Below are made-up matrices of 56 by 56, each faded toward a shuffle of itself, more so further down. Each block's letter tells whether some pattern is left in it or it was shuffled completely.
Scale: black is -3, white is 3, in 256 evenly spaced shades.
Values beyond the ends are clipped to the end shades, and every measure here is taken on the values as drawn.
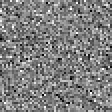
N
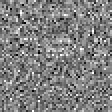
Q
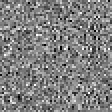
Q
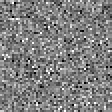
N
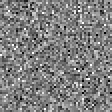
N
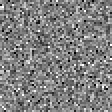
N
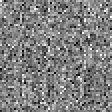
Q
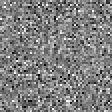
Q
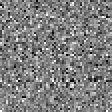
Q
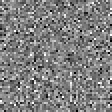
Q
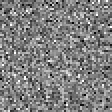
N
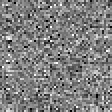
Q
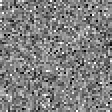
N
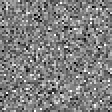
N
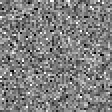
N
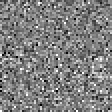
Q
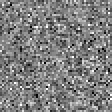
Q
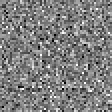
Q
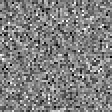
N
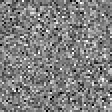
N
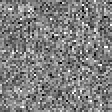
Q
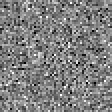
Q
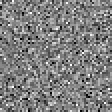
Q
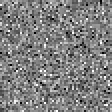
Q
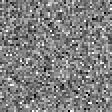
N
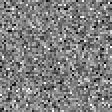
N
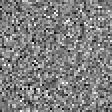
N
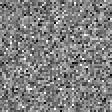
N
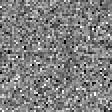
N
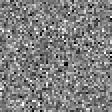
N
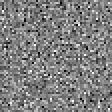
Q
